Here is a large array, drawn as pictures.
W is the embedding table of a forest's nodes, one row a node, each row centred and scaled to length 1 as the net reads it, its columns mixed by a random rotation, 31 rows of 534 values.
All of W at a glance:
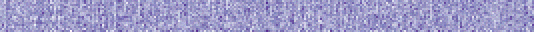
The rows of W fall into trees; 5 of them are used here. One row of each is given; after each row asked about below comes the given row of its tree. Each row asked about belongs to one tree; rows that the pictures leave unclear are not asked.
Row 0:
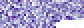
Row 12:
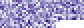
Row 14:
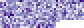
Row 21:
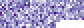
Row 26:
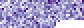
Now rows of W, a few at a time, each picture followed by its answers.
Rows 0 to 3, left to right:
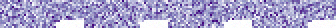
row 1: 12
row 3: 0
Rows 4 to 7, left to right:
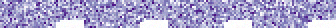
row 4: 14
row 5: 21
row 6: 12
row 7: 0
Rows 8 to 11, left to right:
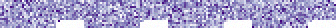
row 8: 12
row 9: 14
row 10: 21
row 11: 12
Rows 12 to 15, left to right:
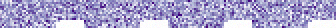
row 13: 21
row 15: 21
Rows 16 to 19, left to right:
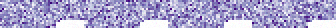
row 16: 26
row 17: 26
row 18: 26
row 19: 0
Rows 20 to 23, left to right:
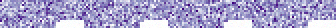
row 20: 26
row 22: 0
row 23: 21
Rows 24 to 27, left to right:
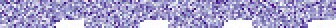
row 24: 0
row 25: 0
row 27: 0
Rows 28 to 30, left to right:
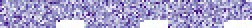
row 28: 26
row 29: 14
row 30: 12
